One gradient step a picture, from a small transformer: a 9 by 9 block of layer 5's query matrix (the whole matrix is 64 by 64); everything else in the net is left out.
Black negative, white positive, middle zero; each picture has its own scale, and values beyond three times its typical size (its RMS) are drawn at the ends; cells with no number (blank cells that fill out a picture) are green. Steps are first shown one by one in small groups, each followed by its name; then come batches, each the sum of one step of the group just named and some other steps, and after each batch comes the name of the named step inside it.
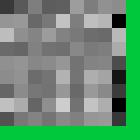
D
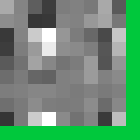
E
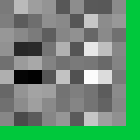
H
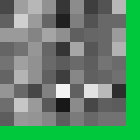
D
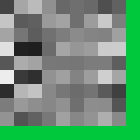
D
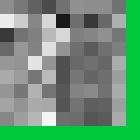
E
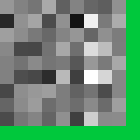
H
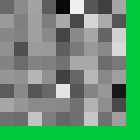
D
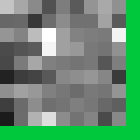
E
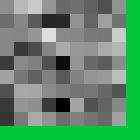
E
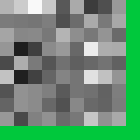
H
